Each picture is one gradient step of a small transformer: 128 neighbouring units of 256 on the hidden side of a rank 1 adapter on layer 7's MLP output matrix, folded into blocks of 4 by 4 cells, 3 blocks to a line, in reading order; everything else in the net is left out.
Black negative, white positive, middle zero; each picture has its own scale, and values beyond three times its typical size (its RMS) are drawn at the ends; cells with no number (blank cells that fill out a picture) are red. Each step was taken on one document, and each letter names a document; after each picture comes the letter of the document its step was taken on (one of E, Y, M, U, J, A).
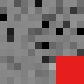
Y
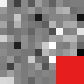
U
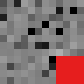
Y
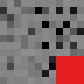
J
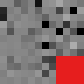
Y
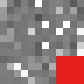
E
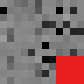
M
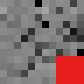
E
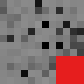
E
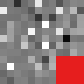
Y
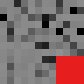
Y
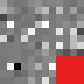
E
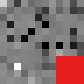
E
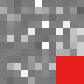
J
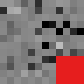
M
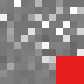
Y
